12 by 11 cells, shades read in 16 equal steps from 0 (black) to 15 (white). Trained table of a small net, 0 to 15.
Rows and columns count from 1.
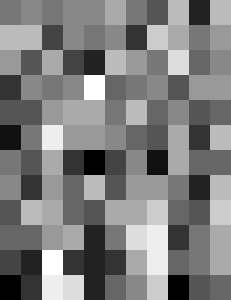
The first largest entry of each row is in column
9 8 9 5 7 3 3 5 8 8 3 3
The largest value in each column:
11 11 15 13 15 11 13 14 13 9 12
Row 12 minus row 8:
-8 0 5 7 -9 1 -1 3 -7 3 -5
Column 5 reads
8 7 2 15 10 9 0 11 5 2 2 2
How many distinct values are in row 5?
7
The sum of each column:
66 74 118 88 73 85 101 105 89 64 109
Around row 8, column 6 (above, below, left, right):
4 10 11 9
